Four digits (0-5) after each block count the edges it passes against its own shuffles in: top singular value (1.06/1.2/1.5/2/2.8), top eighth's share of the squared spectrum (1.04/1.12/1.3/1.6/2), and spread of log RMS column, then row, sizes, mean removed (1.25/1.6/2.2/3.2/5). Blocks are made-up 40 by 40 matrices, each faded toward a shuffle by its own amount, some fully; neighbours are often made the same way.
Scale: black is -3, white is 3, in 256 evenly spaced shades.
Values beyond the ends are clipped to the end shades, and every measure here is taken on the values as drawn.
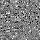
3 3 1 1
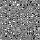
3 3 1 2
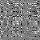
4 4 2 3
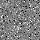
2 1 0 0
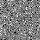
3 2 1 1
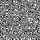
3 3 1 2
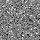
2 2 0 1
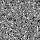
0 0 0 0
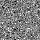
2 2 0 0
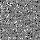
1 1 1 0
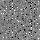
1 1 1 0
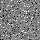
0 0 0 0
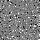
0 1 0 0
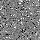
0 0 0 0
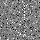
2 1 1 0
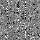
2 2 2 0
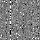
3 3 2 0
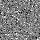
0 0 0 0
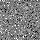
0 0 0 0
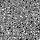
0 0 1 0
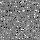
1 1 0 1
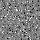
0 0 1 0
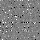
3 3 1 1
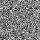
0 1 0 1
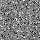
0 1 0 0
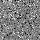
2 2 0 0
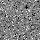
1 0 0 0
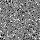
1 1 0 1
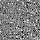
3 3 1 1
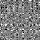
3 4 2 2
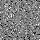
1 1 0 0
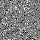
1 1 0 0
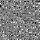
1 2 2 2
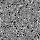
1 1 0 0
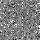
0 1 2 1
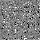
1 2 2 1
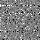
1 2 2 2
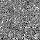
1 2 1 2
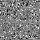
1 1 0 2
